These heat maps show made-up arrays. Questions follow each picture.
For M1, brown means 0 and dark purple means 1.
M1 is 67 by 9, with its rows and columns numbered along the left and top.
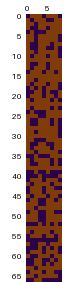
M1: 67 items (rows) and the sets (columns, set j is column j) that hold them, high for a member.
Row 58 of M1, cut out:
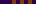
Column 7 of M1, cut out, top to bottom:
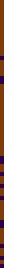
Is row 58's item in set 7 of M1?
no
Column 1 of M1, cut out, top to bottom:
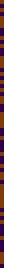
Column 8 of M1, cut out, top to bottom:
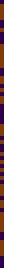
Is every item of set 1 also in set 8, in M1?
no
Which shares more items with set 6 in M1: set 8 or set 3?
set 8
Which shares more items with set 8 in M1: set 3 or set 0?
set 0
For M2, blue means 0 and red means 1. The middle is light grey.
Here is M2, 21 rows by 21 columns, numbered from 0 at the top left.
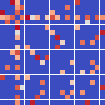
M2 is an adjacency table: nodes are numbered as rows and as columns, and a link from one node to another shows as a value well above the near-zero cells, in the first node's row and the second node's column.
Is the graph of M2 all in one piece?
no
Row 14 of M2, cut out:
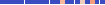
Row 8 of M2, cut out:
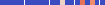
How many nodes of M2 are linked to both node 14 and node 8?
3
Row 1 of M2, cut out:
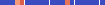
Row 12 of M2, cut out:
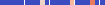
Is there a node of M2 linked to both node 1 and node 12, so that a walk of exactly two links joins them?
no
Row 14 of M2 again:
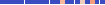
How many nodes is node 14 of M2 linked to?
3
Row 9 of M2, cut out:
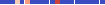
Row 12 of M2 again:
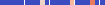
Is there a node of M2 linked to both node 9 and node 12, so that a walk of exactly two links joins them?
no
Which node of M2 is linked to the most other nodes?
node 3
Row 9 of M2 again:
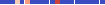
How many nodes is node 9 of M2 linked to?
3
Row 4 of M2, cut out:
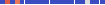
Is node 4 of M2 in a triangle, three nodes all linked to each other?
yes
